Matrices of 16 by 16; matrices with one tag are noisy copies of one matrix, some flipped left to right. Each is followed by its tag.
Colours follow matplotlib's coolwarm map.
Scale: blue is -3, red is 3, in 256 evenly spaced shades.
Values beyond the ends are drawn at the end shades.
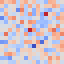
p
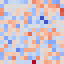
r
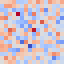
p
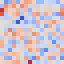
r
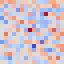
p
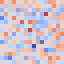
p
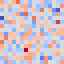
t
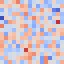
t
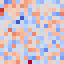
r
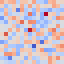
p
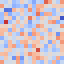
t
